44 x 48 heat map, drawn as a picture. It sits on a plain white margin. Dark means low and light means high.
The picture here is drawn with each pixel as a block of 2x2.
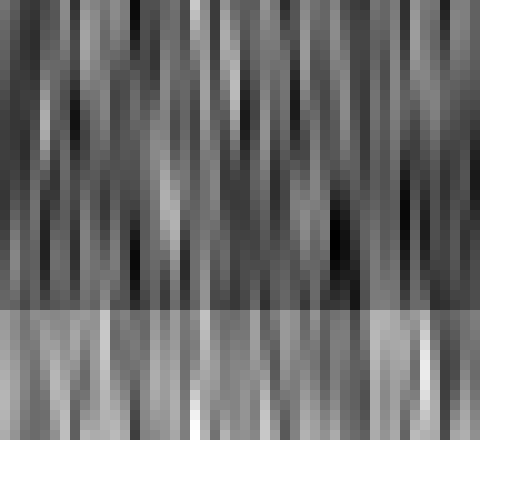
Ninth with the lowest average: middle right. Grain: streaks running down. Seam: horizontal, 70% of the way down, the bottom part higher. Histogram: bell-shaped.
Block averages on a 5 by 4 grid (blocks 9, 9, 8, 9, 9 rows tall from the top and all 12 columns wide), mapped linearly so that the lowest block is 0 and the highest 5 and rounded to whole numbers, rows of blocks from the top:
2222 | 1211 | 1210 | 3212 | 5544
